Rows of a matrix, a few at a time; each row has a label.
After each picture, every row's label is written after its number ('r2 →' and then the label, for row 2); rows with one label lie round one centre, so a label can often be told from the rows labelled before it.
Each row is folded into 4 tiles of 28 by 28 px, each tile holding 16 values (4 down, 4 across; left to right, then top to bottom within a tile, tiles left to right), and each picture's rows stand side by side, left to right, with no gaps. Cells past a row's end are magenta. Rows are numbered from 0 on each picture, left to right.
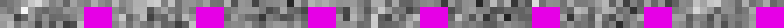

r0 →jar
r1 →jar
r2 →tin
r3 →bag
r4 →tin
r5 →bag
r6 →jar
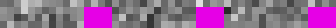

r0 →jar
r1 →tin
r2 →tin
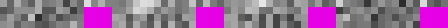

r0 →tin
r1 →jar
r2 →jar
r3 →tin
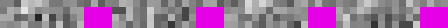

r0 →jar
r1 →bag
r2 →jar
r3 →jar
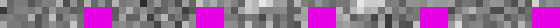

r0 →tin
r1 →tin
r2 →jar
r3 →jar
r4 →tin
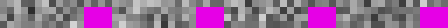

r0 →bag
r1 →jar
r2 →bag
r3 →tin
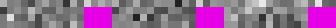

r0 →tin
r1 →tin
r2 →jar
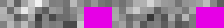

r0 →jar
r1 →jar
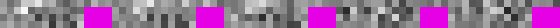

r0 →jar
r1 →jar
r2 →jar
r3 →bag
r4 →bag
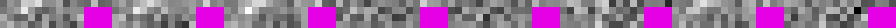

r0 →jar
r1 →jar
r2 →jar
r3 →tin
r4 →tin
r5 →bag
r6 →jar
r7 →bag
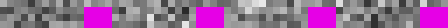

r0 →tin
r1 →bag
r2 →jar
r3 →tin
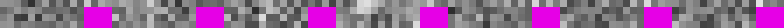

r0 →tin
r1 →bag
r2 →bag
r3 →jar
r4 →tin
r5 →tin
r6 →tin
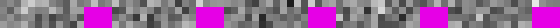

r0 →jar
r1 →tin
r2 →tin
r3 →bag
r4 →tin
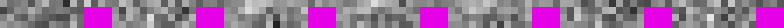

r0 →tin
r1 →bag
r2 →jar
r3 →jar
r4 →jar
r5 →bag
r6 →bag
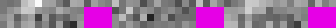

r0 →jar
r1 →tin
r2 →jar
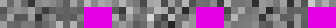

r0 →tin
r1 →bag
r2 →tin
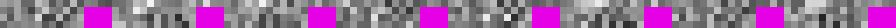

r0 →bag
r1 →jar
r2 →jar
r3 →bag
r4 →bag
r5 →jar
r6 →bag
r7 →jar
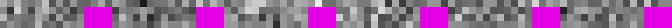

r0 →bag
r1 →tin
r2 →jar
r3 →bag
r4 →tin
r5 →tin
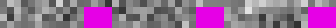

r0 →bag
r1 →tin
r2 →jar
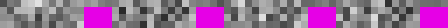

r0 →jar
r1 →bag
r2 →bag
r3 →bag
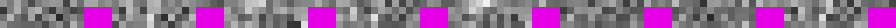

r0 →tin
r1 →bag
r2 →jar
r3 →bag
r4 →jar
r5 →tin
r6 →tin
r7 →bag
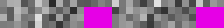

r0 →bag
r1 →tin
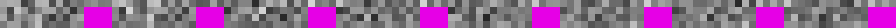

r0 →bag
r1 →bag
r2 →tin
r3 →tin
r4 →tin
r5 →tin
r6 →tin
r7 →tin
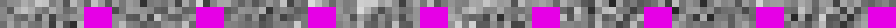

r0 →jar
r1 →tin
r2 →tin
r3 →jar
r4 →jar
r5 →bag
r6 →tin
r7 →bag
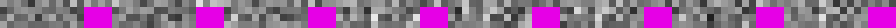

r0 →tin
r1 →tin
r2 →tin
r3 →bag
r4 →bag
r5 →bag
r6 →tin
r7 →bag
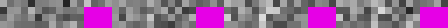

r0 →tin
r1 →bag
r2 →bag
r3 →bag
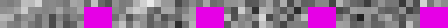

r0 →jar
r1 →jar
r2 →bag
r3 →tin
